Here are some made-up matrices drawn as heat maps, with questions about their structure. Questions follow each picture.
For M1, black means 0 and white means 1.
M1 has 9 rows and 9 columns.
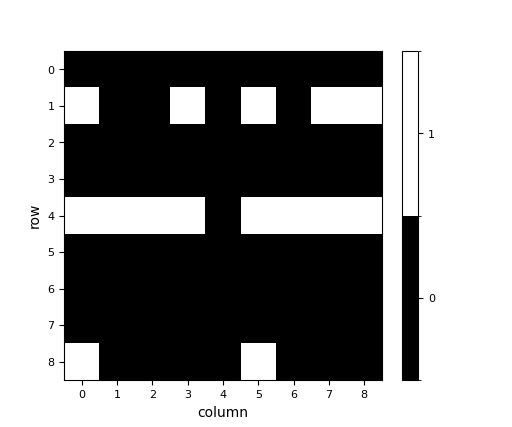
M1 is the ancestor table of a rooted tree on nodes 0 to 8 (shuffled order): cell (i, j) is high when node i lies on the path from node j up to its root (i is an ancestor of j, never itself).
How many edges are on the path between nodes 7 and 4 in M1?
2
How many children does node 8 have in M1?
2
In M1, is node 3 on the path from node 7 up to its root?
no
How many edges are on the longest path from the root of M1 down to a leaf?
3
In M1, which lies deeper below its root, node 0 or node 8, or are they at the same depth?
node 0
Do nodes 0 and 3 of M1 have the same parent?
no
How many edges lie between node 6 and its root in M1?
1
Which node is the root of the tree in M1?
4
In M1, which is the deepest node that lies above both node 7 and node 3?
1
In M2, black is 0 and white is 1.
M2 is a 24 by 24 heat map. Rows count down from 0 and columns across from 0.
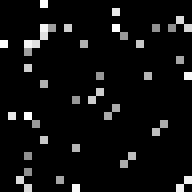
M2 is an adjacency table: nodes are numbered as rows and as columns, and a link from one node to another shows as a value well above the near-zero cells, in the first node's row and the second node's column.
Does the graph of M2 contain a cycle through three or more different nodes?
no
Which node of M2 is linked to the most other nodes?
node 3
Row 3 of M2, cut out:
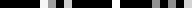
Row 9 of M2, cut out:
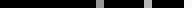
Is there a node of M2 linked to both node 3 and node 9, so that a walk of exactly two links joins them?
yes
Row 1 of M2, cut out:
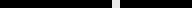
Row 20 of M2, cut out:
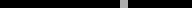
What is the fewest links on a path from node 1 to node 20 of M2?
6
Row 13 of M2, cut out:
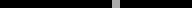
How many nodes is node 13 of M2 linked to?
1
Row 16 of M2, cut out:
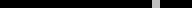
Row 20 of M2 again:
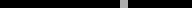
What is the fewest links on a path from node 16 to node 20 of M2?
6
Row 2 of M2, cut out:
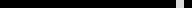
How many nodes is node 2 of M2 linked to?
1
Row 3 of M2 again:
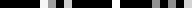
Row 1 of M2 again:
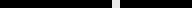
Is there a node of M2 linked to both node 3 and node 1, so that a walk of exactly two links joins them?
yes
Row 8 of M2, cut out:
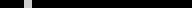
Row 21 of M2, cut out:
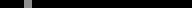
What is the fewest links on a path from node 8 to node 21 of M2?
2
